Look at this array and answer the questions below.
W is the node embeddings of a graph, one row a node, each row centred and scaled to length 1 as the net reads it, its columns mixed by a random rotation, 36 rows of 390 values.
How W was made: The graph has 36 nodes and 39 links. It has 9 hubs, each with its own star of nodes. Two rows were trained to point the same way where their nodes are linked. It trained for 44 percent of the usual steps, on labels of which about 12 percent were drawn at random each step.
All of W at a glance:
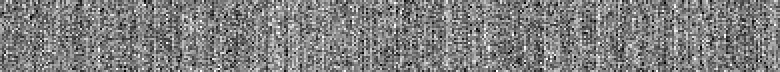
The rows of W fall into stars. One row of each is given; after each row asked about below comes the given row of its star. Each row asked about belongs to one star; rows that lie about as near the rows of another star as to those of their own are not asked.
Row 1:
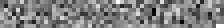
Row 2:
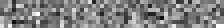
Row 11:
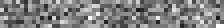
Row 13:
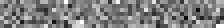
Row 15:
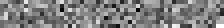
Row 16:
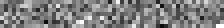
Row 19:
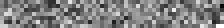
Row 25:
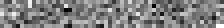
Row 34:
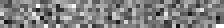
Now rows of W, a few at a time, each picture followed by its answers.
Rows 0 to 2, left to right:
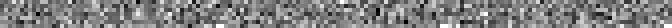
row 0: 1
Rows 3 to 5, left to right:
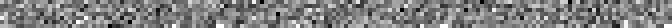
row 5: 11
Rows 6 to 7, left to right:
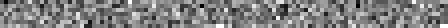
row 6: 2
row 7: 11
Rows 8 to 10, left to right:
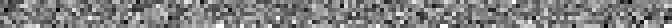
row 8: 16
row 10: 13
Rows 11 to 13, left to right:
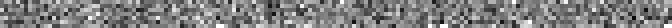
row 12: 19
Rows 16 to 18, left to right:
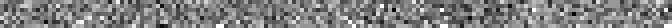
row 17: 11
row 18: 15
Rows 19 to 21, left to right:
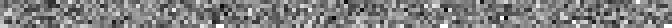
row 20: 15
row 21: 11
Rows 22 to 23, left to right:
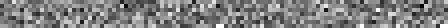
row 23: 2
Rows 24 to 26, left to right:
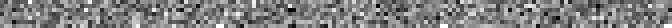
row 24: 2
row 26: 15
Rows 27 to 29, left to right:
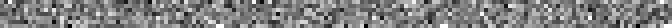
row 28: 25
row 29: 34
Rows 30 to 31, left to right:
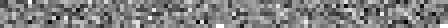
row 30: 25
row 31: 1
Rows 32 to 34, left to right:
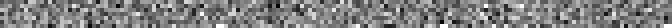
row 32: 2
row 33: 19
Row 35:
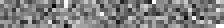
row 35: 13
